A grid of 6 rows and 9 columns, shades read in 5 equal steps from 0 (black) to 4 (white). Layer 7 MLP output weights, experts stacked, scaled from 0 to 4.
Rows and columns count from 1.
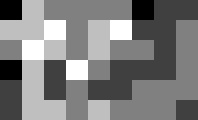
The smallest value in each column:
0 3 1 2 1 1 0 1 1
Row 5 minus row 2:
-2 0 -3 0 -2 -3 1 1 0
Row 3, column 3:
3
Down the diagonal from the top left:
0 3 3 4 1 2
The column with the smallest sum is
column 1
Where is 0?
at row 1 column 1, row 1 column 7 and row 4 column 1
